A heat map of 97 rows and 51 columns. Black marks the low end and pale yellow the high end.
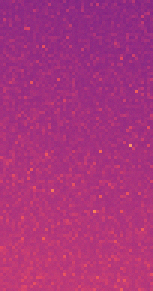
There are no regular stripes. On average the colour sits 50% of the way up the scale. Fine speckle covers the field. The field climbs toward the bottom.
